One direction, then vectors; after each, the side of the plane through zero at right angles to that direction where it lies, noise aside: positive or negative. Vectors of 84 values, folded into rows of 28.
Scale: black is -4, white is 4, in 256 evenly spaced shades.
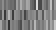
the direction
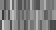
negative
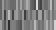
positive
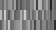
negative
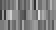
positive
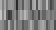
negative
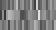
positive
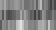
negative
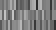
negative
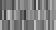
positive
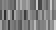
positive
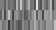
positive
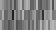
positive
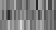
negative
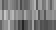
negative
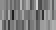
positive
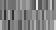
positive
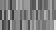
positive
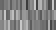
negative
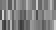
positive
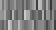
negative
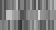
positive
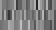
negative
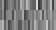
positive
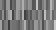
positive
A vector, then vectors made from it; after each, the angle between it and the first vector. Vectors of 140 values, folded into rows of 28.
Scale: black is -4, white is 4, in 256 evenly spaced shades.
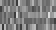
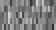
partly opposed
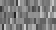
nearly parallel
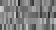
nearly opposite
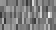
partly aligned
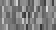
orthogonal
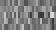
orthogonal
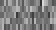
partly opposed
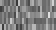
nearly parallel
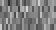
partly aligned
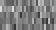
orthogonal
